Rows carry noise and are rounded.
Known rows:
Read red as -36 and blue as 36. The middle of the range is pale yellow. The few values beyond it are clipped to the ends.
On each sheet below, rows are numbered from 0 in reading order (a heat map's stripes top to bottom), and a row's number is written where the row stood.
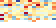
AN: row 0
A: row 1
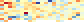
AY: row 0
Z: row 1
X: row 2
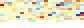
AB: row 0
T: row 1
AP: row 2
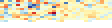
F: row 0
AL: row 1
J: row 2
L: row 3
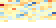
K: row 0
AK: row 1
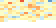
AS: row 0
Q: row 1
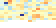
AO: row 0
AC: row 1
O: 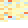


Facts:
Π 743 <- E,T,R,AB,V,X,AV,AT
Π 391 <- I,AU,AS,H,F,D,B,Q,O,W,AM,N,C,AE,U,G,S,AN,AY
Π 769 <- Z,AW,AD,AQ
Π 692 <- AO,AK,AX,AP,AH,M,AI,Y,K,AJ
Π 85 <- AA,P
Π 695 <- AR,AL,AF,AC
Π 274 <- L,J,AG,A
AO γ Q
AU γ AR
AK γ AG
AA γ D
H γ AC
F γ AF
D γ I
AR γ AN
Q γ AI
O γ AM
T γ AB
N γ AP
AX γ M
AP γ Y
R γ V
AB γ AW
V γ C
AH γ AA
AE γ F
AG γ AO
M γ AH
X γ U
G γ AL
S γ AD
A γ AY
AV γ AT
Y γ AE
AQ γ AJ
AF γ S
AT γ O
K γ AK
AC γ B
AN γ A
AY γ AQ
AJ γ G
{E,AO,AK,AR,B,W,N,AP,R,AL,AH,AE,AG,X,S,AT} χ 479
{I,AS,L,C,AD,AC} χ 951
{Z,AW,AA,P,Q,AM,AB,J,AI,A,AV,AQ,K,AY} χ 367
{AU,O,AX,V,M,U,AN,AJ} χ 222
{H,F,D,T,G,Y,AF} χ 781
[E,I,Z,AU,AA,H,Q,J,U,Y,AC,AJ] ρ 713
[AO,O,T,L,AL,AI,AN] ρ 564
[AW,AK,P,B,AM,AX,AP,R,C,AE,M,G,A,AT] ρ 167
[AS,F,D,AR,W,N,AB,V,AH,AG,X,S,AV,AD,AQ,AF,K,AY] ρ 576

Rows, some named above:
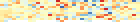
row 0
L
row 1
C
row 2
A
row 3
AF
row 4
AM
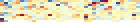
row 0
AD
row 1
AM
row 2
B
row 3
AR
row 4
AO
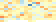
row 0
I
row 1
B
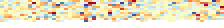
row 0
AC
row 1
AQ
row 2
AE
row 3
G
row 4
N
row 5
E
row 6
AK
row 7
AU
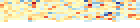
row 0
J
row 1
H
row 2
V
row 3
Y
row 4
S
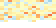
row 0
O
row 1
U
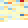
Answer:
AH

